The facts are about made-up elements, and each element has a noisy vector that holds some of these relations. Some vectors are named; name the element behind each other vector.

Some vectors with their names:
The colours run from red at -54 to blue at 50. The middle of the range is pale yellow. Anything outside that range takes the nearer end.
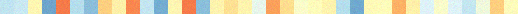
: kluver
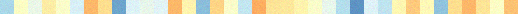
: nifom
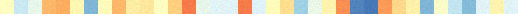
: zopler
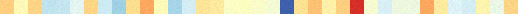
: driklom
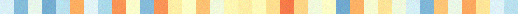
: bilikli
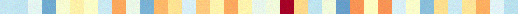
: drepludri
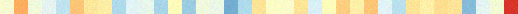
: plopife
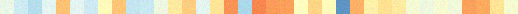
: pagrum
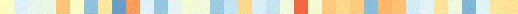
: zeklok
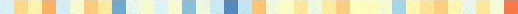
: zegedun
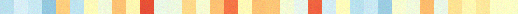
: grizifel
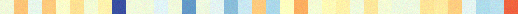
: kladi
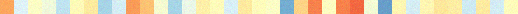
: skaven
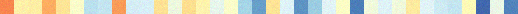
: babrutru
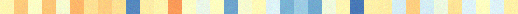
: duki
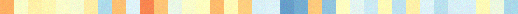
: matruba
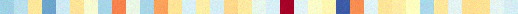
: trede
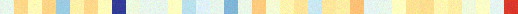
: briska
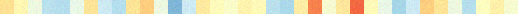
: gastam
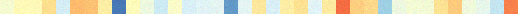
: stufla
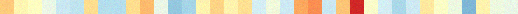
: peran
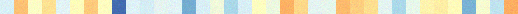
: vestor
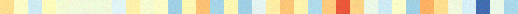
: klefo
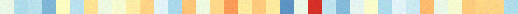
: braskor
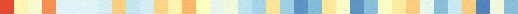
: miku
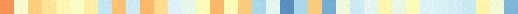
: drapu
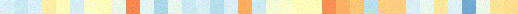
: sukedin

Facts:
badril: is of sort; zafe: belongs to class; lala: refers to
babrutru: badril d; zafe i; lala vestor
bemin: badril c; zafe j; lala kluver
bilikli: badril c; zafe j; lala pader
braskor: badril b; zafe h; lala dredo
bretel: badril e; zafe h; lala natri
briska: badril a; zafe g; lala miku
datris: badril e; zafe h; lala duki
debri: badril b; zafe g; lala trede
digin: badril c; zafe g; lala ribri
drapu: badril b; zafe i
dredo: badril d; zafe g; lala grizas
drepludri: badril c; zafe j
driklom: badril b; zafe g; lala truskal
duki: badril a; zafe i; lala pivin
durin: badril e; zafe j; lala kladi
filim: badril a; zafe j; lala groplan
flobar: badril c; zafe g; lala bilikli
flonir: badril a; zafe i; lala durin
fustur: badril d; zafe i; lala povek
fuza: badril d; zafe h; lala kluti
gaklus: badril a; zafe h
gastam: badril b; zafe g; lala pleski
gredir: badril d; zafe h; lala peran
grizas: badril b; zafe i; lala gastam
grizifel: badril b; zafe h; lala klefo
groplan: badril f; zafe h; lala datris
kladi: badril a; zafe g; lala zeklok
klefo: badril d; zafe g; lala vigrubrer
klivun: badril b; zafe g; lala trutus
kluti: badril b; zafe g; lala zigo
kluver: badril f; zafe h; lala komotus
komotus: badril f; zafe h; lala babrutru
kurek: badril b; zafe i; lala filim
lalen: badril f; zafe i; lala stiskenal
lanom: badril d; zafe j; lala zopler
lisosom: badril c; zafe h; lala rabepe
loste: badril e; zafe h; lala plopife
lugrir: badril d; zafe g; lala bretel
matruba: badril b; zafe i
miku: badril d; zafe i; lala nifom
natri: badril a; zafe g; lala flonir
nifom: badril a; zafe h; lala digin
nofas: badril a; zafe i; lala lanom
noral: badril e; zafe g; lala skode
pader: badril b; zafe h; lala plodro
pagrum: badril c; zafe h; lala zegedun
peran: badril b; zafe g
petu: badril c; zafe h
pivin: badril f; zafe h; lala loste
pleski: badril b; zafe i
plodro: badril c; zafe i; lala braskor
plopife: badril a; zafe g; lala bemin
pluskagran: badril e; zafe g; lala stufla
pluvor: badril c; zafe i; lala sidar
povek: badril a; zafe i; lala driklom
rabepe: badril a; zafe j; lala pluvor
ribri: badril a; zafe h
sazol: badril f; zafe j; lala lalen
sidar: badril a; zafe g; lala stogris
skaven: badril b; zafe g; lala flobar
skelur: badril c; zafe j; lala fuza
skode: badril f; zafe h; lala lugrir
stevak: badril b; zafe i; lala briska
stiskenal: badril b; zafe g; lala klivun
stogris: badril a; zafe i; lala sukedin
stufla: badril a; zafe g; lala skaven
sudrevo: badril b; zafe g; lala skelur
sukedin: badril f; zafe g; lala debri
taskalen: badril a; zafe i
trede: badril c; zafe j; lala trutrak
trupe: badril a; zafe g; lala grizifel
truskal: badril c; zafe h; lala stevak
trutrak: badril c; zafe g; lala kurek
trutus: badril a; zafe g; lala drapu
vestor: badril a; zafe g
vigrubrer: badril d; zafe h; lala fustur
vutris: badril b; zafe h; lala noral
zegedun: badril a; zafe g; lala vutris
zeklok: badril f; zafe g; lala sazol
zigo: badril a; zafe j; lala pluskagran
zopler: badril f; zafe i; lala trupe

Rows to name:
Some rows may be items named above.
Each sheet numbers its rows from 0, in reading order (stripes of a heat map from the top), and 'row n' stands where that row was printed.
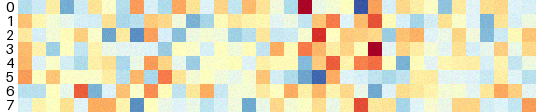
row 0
trede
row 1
peran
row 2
zeklok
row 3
digin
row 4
skaven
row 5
kurek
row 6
skode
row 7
stufla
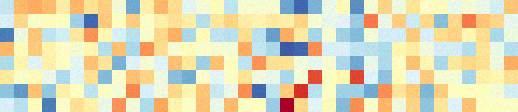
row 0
povek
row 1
bretel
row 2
filim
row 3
kurek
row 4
nifom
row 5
debri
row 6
sazol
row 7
skelur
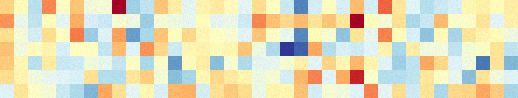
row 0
pluvor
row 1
flobar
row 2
plodro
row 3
grizas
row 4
dredo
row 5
peran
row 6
datris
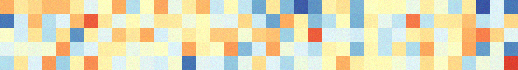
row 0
fustur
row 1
zigo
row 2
vutris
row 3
vigrubrer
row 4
sidar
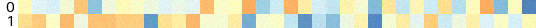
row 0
gredir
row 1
duki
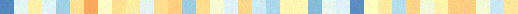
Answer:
rabepe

